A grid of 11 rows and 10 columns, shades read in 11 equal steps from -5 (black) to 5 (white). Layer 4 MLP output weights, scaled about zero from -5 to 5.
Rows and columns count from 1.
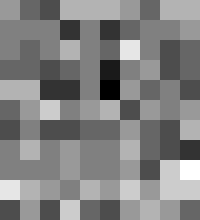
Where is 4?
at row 3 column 7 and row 10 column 1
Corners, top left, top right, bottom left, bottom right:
1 2 -2 -1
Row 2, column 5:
0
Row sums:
8 -6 1 -11 -9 6 -8 -1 8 20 0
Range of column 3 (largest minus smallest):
6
